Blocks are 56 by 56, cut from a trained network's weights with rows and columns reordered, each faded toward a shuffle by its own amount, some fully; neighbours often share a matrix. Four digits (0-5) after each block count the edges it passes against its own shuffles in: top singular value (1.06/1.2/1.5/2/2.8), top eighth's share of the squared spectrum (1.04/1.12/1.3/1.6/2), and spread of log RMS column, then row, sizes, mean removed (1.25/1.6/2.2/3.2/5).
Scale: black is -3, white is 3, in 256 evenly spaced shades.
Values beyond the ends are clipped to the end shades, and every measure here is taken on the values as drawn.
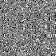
3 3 1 1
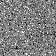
0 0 0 0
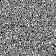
0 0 0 0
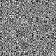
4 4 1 2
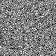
1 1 0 0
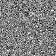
2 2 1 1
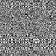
4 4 1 3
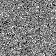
0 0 0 0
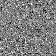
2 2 0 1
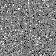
0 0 0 0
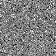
2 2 0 1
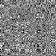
4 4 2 2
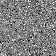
0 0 0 0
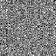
3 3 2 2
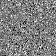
1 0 0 0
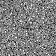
1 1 0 0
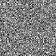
3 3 1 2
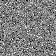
0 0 0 0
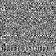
4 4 1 2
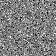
2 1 0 0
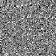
3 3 1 1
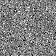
1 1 0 0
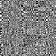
4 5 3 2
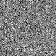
2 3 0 0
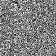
2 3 1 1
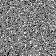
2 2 0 0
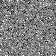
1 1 0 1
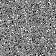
0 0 0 0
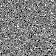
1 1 0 0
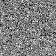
2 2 0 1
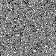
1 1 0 0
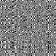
4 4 3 3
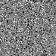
2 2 1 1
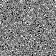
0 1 0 0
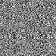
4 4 1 2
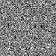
3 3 1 2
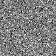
2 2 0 0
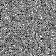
2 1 1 0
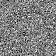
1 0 0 0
